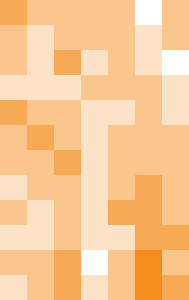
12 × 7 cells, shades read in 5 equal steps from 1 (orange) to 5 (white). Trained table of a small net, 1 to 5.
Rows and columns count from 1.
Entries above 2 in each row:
6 7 6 7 6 6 6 6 5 5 5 4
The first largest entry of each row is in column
6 2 7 1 4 4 4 1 2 1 4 1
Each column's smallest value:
2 2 2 3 2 1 2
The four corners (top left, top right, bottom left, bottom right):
2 3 4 2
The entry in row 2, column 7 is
3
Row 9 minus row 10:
-1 0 0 0 -2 0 1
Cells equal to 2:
13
